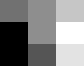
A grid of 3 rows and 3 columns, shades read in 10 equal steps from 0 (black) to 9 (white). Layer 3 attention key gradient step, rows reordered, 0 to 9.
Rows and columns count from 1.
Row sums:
16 14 11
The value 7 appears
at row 1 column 3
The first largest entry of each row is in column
3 3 3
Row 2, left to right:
0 5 9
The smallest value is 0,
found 2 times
